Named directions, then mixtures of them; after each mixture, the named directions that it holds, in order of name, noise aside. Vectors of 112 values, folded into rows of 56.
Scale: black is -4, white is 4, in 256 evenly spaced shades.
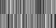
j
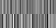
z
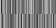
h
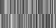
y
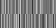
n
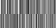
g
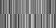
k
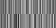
k, n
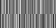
n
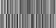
g, k, z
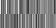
g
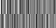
g, h, z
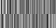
g, h, z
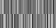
y, z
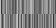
h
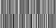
g, z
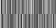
h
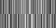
k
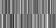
y, z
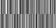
g, y, z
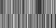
h, j, y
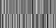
n, z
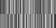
j, k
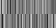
h, j, z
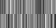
j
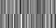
g, j, z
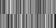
j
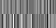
z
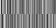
g, h, z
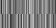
h, k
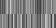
j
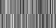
j, y, z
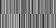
n, y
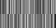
j, k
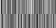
h
